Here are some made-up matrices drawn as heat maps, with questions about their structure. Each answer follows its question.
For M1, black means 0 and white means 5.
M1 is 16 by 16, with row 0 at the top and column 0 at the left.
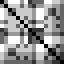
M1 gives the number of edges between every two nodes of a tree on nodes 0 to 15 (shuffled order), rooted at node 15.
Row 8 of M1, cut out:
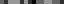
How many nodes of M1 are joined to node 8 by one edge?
4
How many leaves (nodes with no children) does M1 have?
11
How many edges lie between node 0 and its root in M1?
3
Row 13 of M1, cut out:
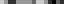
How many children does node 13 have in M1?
3
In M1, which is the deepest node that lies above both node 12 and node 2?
13
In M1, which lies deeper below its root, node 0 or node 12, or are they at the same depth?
node 0
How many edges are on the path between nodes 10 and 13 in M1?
4
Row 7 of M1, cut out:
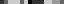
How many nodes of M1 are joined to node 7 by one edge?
4
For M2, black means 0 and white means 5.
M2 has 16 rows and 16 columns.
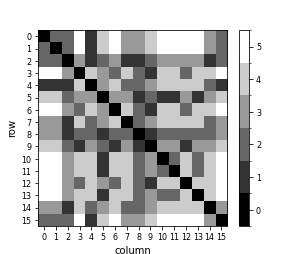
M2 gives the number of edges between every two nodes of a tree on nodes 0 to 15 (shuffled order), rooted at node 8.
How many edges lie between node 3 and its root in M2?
2
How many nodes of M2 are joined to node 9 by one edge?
4
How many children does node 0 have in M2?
0
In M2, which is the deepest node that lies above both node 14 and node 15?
2
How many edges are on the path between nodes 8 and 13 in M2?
2
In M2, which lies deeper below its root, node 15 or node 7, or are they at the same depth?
node 15
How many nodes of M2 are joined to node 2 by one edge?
4
